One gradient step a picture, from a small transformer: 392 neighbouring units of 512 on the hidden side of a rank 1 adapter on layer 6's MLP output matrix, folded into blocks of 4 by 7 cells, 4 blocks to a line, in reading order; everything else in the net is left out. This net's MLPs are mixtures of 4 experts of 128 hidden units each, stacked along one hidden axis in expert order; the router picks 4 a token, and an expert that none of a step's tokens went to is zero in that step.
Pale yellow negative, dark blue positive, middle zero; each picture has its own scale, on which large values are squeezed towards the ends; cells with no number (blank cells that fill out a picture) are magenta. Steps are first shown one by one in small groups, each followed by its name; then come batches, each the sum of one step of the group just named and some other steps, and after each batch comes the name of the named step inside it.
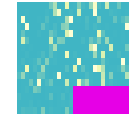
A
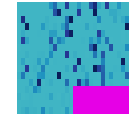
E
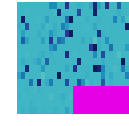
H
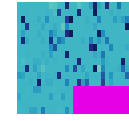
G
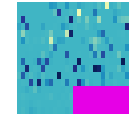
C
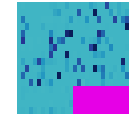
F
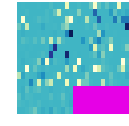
F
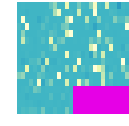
A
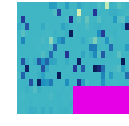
C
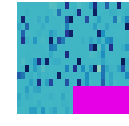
G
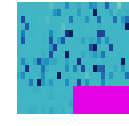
F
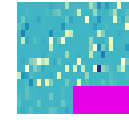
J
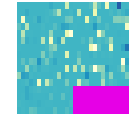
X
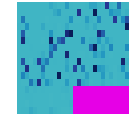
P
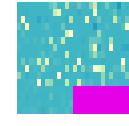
J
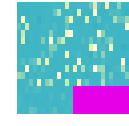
X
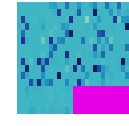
P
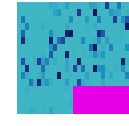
P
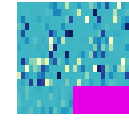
J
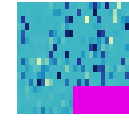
J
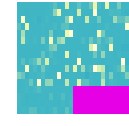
X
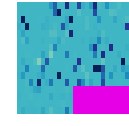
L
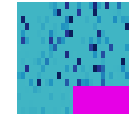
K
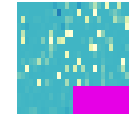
L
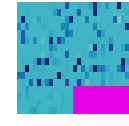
K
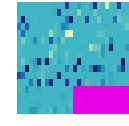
L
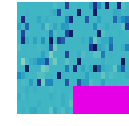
K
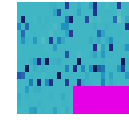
K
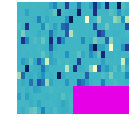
K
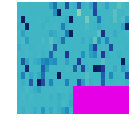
L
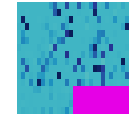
L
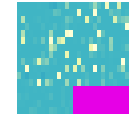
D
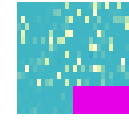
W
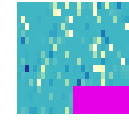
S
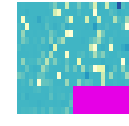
S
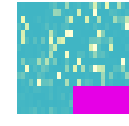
W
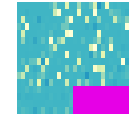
S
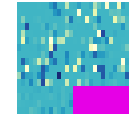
D
